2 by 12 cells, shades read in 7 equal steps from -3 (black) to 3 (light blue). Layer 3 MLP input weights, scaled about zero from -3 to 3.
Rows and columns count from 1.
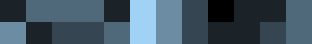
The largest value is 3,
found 2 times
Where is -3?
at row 1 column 9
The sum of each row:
-8 -5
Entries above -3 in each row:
11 12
